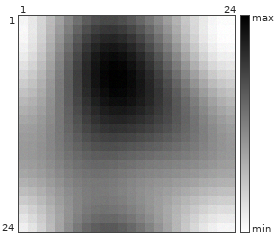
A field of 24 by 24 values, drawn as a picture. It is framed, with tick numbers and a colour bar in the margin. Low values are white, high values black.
Calmest part: bottom middle. Ninth with the highest average: top middle. Ninth with the lowest average: top right. Lone odd cells: none. Average level on the scale: 50%.
